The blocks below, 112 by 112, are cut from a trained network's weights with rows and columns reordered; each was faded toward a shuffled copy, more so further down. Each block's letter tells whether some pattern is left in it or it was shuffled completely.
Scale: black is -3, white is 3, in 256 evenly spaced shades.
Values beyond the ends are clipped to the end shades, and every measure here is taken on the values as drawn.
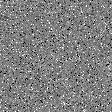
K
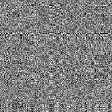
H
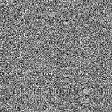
H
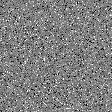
K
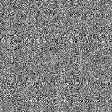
H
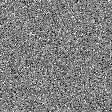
K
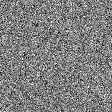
K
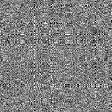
H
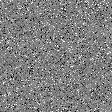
K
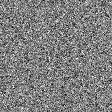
K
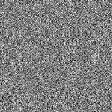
H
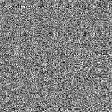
H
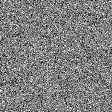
K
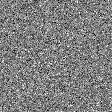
K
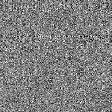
H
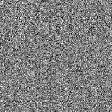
H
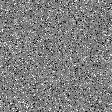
K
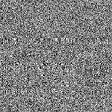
H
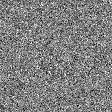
K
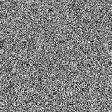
H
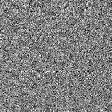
H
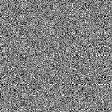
H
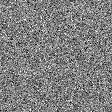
K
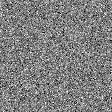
K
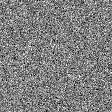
K
